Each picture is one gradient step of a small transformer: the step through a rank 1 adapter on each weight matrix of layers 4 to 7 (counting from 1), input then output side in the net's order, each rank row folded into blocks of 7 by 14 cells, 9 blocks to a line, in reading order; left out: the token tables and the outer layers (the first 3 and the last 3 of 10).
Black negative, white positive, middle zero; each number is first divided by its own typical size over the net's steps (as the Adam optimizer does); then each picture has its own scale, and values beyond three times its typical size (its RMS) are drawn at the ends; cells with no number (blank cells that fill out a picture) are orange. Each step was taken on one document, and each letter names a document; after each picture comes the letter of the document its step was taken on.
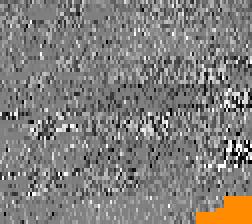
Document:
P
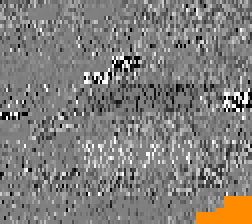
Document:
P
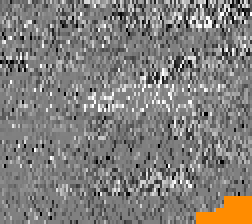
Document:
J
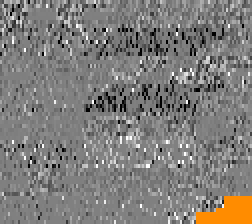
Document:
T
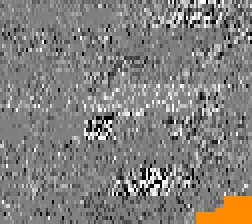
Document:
J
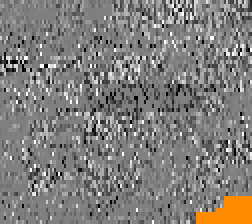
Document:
P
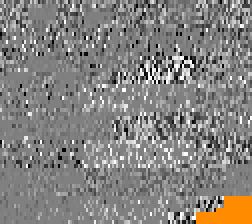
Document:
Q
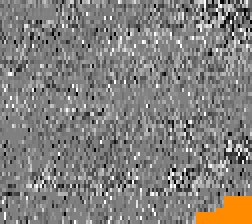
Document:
J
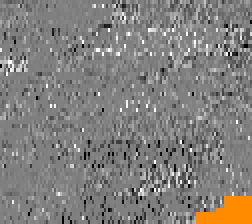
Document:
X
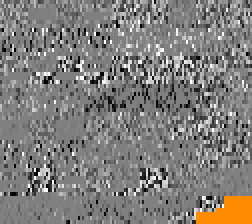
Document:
Q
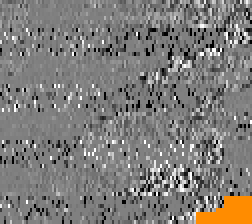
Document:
X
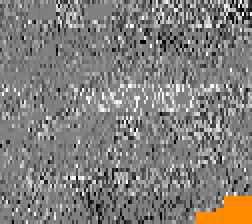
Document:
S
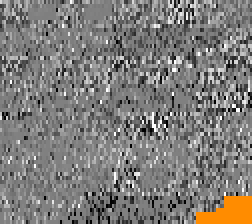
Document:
S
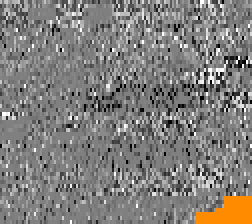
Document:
J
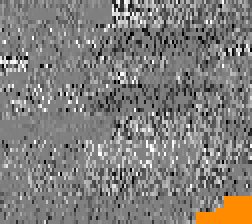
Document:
P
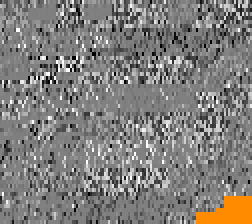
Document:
S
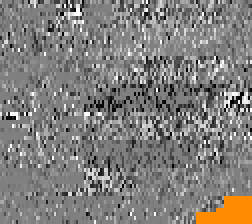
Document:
Q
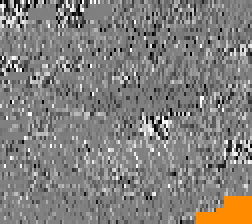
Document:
P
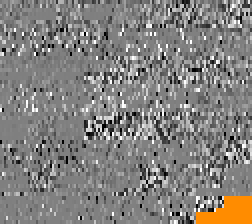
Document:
Q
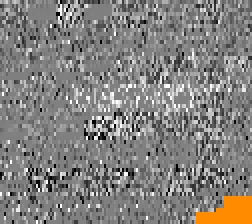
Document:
S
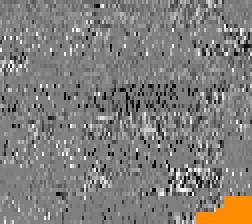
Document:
X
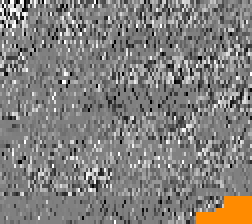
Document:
Q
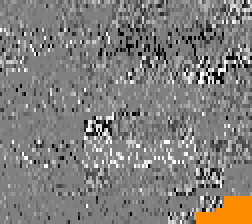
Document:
Q
